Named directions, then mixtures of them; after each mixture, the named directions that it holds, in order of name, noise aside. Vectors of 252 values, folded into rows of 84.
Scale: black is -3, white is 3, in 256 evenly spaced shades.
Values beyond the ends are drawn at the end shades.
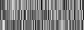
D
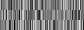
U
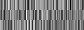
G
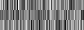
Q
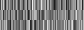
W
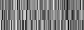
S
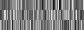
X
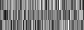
D, X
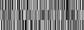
S, W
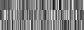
X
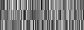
D, S, W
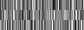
W, X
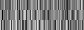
S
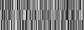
S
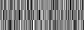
G, U, W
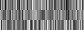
S, W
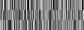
G, U, W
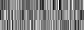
X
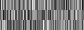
D, W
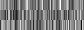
Q, S, X
